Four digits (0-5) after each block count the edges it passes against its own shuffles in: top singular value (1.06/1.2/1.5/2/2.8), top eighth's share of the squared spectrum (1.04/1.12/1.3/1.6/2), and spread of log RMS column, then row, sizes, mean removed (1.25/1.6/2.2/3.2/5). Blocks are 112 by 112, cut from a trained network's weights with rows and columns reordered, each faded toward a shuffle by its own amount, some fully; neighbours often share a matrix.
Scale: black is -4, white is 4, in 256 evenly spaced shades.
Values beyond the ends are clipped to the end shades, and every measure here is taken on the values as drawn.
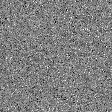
0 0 0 0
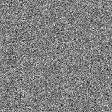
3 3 1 0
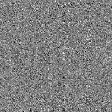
3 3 2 2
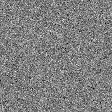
0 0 0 0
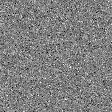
0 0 0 0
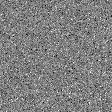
0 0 0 0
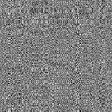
4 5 3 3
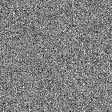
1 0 0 0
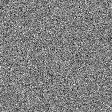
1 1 0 0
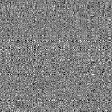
4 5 3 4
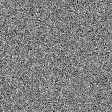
2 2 0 0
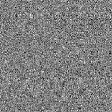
3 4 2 2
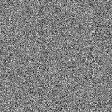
3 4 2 2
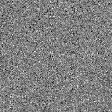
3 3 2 1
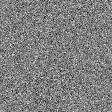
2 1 0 0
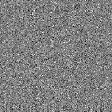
3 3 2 2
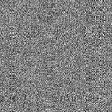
4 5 3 2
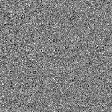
3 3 1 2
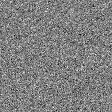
1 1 0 0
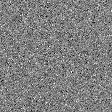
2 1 0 0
